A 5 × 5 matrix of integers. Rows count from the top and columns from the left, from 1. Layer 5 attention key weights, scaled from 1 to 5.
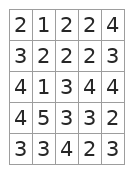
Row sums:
11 12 16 17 15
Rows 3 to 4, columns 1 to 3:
4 1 3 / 4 5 3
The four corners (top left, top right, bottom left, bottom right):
2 4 3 3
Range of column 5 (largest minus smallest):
2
